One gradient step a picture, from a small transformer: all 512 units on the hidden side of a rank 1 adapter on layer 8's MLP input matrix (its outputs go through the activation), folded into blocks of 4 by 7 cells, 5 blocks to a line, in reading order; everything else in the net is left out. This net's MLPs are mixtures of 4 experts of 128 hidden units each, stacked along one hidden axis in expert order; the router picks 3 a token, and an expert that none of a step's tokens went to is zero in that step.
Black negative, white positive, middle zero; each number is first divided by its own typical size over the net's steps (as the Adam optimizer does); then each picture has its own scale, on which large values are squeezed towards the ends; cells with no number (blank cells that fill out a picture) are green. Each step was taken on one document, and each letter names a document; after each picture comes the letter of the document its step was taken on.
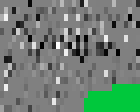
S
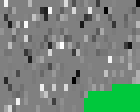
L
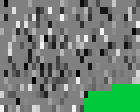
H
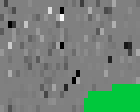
L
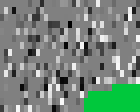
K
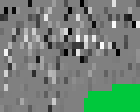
S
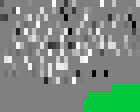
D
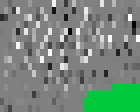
D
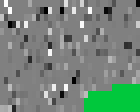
L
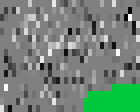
D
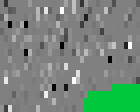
L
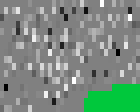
D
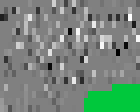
D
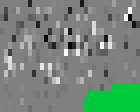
S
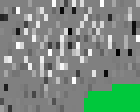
D
